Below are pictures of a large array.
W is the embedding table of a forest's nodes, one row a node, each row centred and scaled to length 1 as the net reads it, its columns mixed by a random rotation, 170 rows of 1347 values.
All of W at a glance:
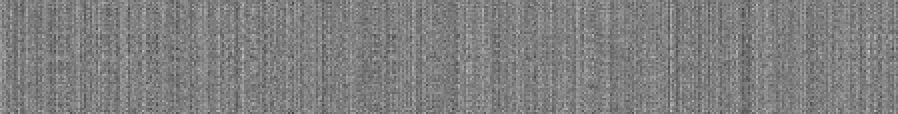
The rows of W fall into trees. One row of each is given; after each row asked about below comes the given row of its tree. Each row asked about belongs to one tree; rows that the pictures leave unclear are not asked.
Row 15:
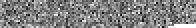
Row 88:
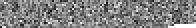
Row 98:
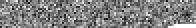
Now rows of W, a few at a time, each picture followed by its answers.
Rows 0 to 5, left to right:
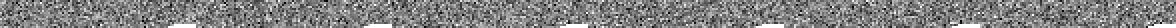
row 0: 15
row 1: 98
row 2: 88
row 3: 98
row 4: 88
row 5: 88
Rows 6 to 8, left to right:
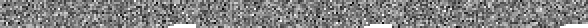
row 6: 15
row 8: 98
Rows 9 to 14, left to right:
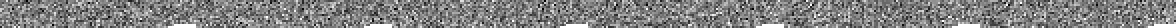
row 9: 98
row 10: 88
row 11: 88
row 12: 15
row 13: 15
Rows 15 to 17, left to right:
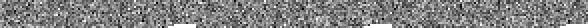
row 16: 88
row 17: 88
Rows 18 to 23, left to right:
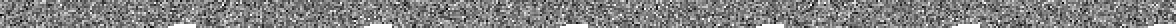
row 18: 15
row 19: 15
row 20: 88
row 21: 88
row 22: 15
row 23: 88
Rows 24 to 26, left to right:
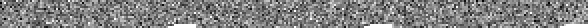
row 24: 88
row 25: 88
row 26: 15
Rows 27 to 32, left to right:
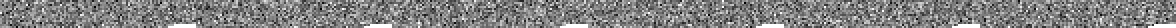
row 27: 15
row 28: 88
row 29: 98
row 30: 15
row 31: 88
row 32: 88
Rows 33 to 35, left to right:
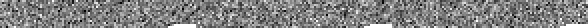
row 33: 98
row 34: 88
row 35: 15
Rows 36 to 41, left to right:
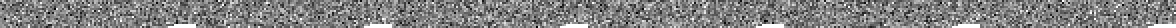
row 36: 88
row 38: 15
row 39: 88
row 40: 15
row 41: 88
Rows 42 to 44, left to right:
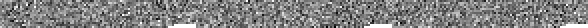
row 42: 15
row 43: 88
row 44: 15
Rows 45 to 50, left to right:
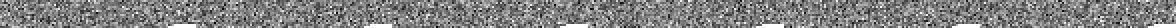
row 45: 98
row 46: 15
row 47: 88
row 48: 88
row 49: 98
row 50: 88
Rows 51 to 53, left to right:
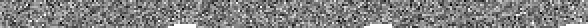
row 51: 15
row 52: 15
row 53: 15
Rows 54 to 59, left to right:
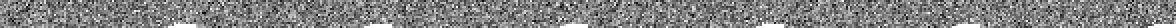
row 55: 15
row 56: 15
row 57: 15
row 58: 15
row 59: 88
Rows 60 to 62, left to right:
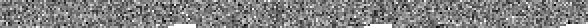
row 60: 15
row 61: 88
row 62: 88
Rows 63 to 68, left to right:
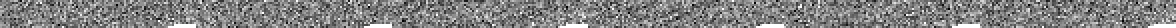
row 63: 15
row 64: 88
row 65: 15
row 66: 98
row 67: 15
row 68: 15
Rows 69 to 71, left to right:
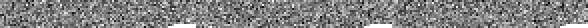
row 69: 15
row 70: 98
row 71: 15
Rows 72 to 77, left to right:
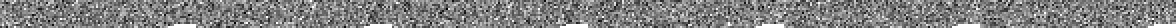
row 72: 98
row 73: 88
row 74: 88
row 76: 15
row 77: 15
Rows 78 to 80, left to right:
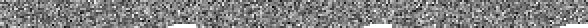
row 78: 98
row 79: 15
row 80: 15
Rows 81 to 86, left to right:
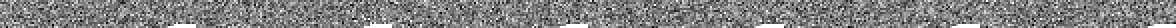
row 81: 98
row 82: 15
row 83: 88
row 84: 98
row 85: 98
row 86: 98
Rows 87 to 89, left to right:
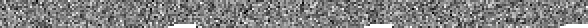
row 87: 88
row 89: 98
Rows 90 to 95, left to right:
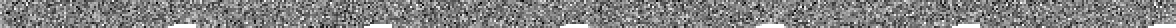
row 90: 15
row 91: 88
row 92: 98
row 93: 15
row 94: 15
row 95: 15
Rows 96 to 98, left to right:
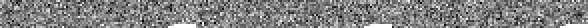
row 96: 15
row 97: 15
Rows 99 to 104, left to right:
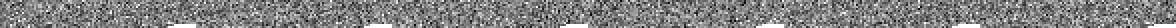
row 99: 88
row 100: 15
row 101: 88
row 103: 15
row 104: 88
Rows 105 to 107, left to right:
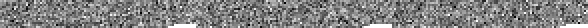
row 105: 15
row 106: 98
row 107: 15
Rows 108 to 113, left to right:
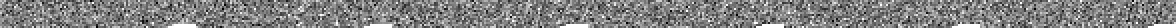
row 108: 15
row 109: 15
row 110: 88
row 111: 88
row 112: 98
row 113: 88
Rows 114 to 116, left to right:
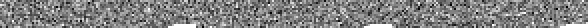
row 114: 98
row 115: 98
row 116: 15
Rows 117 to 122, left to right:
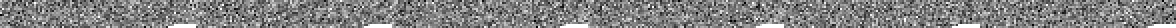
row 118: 98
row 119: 15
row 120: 15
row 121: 88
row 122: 98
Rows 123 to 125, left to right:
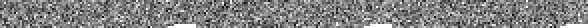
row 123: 88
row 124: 15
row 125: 15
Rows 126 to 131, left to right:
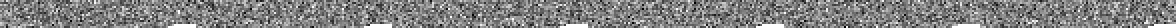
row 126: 98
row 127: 88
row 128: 88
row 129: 88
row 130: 15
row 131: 88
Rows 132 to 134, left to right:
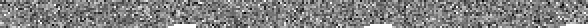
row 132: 98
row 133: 88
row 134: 15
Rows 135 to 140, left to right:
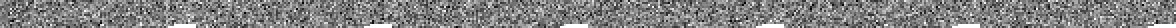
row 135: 15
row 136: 88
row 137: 98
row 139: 15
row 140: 88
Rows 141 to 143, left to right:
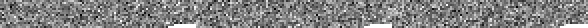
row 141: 88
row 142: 15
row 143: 98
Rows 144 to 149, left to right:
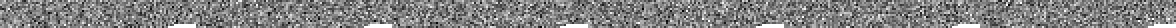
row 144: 88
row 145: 15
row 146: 88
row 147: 88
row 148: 15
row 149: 15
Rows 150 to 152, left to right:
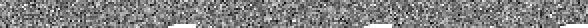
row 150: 98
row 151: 98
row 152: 88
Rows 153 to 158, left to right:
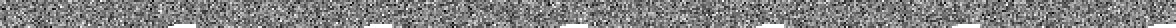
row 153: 88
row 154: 15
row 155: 15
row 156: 15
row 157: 15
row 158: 15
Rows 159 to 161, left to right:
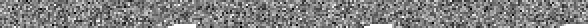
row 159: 98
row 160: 88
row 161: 15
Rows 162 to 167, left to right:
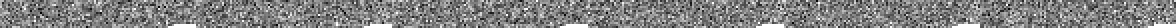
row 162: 98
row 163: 15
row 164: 98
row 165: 15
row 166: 15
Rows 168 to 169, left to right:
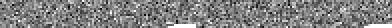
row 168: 88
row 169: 98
